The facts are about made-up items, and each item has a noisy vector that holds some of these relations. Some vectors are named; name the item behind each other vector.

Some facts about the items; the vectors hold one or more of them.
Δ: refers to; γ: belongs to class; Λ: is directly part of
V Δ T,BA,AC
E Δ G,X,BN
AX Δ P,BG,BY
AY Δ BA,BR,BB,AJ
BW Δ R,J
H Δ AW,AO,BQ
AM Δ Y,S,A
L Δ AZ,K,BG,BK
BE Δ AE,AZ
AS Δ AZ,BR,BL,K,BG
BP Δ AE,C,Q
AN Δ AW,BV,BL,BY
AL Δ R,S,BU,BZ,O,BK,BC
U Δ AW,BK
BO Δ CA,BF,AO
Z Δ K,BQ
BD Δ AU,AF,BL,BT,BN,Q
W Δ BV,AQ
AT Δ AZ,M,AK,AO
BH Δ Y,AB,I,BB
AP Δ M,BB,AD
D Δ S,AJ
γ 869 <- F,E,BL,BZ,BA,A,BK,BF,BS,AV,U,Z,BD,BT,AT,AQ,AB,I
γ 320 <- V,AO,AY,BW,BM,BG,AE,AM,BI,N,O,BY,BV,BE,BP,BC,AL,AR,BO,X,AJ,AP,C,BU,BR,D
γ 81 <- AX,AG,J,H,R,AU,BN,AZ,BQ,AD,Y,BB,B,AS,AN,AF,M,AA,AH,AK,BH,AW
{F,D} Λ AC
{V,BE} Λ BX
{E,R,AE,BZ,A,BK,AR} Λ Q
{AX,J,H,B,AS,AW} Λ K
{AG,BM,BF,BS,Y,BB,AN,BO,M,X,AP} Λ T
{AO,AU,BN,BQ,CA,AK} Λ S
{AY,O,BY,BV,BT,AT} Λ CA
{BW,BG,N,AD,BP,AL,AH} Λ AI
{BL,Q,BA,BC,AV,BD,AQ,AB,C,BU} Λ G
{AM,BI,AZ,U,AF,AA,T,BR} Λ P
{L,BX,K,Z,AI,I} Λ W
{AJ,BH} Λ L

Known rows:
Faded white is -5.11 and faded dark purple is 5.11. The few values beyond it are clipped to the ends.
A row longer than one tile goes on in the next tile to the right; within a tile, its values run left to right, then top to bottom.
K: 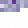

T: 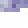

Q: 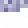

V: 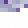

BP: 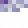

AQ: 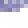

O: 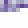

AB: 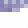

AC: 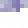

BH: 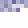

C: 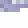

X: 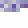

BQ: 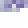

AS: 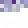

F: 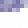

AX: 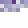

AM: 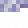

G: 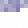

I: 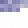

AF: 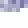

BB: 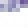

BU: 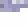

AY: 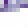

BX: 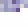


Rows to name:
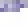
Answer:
S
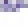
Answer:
AO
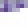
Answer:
BT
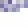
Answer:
AE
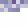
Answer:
AW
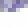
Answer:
U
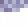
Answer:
BD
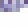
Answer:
E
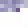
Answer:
AI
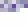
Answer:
AP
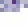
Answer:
L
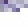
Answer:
N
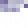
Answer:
BE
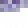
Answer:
Z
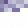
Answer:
BW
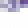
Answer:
AN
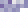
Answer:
AR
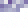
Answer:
R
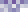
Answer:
H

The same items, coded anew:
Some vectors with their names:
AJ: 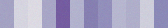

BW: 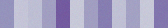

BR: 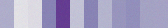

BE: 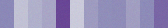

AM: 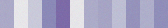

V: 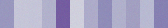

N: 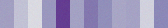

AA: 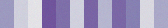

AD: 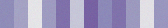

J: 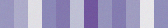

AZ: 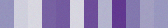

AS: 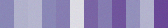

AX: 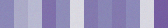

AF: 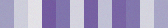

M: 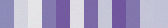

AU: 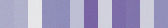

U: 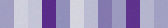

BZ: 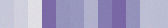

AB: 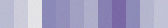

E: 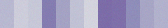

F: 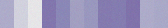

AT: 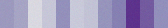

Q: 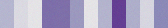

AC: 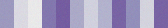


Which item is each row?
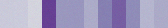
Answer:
BK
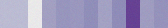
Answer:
BT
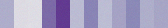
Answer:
BI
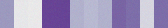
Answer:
P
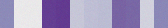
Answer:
T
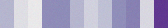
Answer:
S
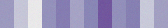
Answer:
I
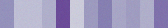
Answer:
BP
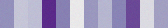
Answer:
AN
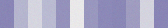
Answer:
BH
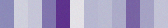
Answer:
BO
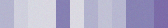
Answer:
AY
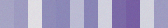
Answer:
BQ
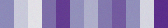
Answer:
K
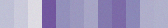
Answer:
BL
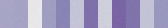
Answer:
AK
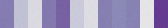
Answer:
W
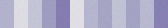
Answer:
D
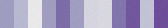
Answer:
CA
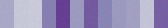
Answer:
BG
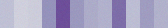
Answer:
AE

